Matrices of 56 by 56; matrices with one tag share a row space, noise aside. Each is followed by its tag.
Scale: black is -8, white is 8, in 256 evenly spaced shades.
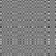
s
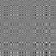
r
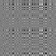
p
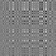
p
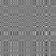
r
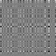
s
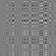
p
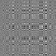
p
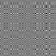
r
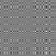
r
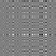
p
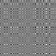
r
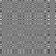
s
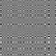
s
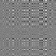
p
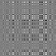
p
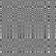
s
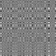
s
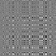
p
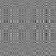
r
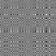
r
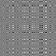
p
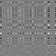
s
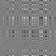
p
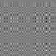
r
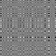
s
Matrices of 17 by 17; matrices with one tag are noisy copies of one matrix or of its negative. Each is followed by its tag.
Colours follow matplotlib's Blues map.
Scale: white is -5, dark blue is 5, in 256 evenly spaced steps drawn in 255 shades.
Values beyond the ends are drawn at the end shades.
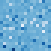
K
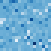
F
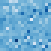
F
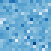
F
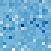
K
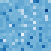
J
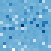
K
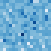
J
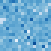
F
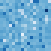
J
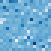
F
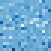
K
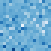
K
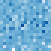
K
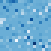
F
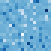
J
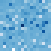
K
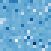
F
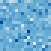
F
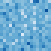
J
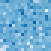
J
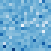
K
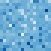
J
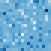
J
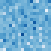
J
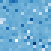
F
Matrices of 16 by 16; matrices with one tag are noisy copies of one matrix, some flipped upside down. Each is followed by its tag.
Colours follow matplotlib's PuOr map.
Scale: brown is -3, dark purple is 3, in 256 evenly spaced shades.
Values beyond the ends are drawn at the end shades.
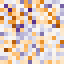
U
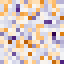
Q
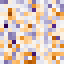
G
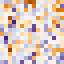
G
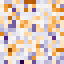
G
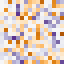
Q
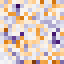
Q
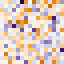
Q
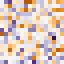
G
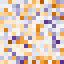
Q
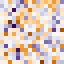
Q
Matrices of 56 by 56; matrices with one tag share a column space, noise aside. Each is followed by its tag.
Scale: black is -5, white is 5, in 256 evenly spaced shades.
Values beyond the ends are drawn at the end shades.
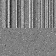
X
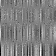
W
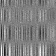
W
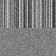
X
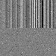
X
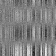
W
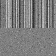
X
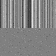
X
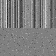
X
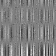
W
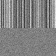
X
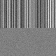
X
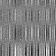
W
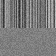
X
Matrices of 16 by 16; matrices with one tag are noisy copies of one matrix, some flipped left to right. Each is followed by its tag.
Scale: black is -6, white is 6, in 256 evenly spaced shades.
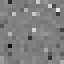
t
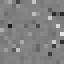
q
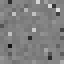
t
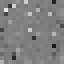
t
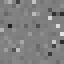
q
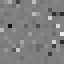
q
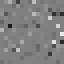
q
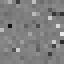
q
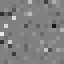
q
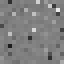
t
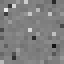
t
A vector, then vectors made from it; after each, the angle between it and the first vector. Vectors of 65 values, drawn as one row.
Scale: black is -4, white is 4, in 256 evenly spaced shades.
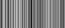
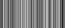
partly aligned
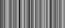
orthogonal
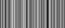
orthogonal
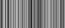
nearly parallel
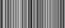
nearly parallel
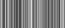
nearly opposite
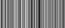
partly aligned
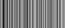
partly opposed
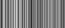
nearly parallel
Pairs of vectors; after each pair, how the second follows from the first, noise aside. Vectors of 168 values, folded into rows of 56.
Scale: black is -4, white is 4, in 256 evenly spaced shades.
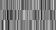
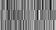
shuffled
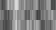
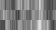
reversed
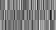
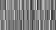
sign-scrambled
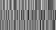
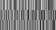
copied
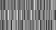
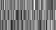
sign-scrambled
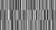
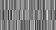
reversed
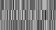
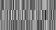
copied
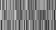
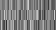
shuffled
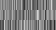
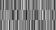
shuffled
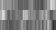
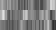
copied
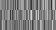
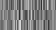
shuffled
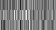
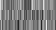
shuffled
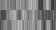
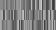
sign-scrambled
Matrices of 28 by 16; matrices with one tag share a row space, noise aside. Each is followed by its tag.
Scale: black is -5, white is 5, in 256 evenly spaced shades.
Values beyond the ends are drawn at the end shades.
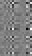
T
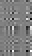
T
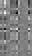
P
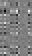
P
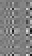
T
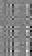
T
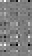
P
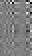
T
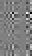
T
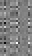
P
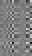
T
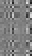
T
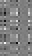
P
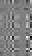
T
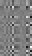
T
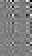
T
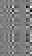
T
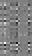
P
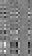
P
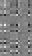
P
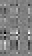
P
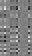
P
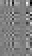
T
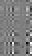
T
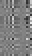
T
